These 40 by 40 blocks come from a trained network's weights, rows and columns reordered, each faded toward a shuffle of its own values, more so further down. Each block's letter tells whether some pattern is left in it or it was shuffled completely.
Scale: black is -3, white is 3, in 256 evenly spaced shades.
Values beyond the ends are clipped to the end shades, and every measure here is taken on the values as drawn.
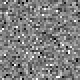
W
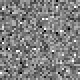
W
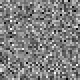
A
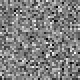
A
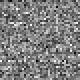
A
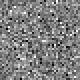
A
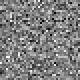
A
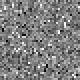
W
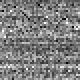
A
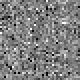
A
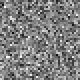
W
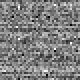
A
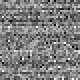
A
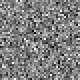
W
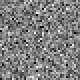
W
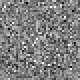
W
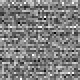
A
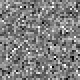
W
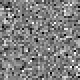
A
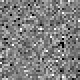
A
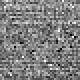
A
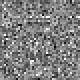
A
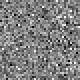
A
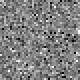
W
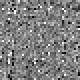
A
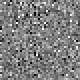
A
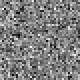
W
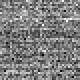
A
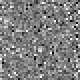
A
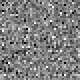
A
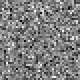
W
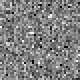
A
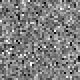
W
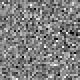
W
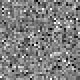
A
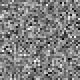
W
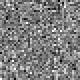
A
